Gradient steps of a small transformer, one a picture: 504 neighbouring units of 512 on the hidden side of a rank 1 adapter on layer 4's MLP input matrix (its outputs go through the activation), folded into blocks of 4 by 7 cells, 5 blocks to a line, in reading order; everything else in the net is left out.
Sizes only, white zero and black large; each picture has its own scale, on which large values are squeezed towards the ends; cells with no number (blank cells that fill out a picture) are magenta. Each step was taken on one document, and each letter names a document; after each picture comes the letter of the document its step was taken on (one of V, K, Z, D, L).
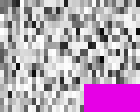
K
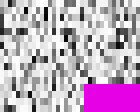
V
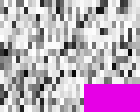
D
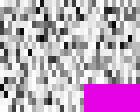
V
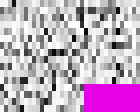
V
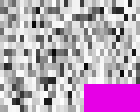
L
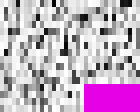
D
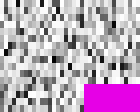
L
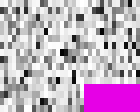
D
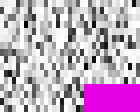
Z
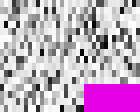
Z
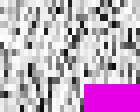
D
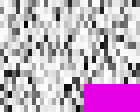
Z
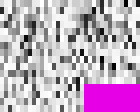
Z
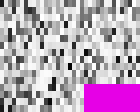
L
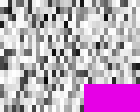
V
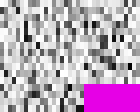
Z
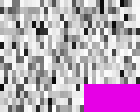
L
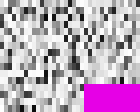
V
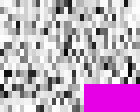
Z
